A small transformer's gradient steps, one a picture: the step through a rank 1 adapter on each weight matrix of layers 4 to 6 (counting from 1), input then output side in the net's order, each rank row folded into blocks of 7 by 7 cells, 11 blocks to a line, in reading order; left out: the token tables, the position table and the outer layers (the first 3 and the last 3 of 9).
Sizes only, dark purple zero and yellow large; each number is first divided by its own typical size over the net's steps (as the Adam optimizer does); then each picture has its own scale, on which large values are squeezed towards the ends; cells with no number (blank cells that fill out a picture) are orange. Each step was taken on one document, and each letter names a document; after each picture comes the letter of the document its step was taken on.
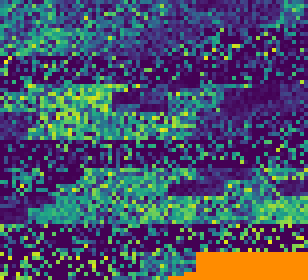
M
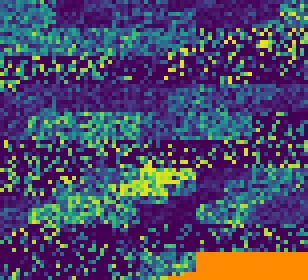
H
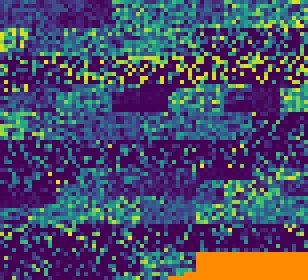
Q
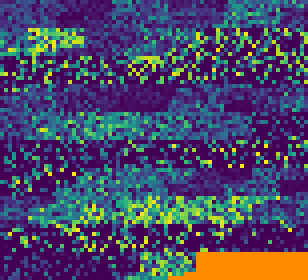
Q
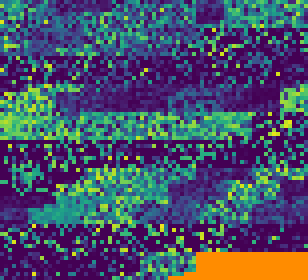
M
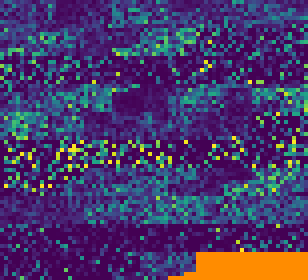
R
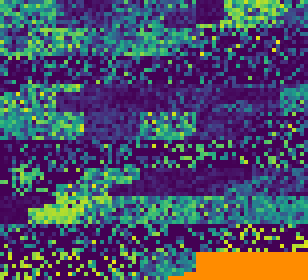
M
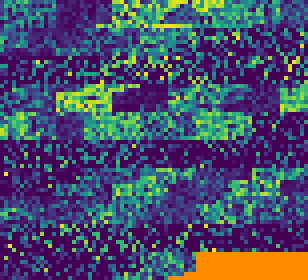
Q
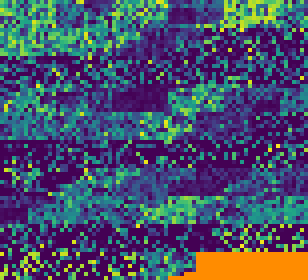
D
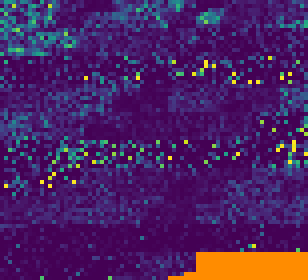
R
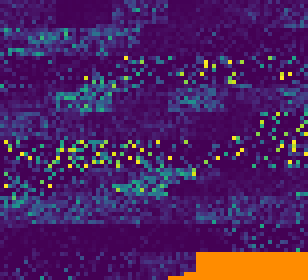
R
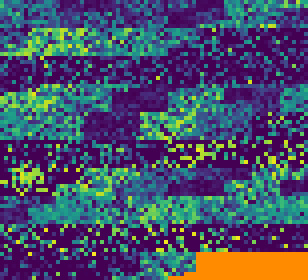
M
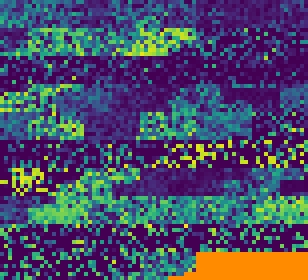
M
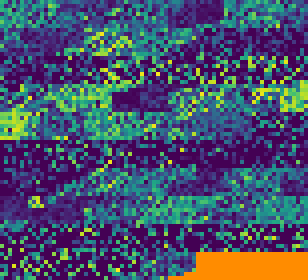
D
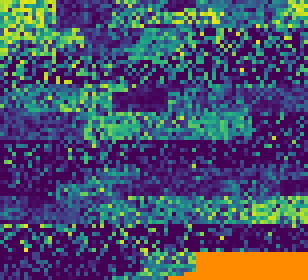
Q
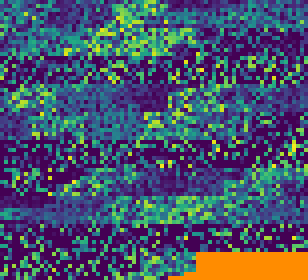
D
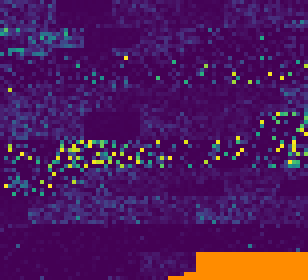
R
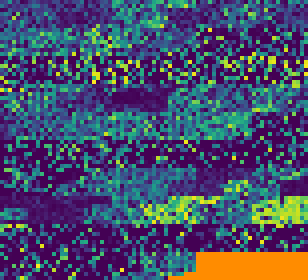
D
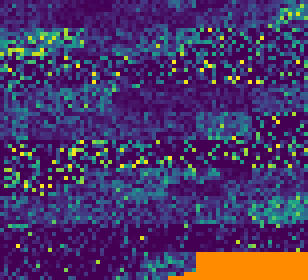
R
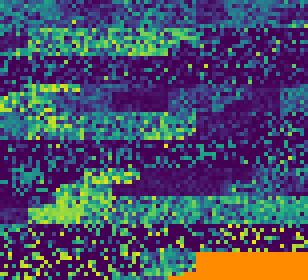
M
